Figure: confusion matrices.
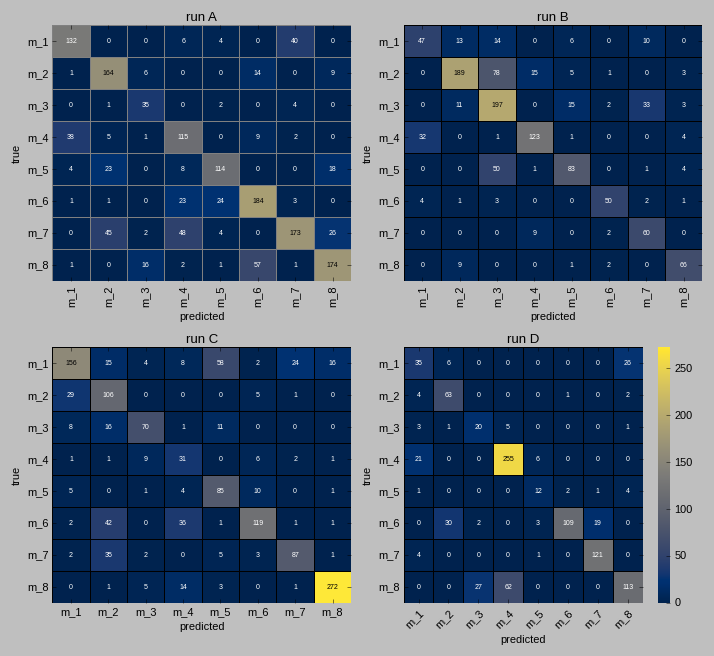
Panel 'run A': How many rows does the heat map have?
8
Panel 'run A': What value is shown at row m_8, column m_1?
1
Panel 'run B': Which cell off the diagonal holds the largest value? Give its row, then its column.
m_2, m_3
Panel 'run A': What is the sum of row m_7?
298
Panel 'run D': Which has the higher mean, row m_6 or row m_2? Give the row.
m_6
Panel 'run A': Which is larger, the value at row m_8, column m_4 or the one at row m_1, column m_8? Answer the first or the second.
the first
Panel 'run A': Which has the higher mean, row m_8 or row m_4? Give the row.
m_8
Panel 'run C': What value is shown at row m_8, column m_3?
5
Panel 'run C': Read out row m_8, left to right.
0 1 5 14 3 0 1 272
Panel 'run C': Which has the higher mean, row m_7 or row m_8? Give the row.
m_8
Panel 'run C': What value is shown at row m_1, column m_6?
2
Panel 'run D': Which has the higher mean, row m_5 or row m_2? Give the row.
m_2
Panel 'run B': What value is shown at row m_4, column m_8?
4
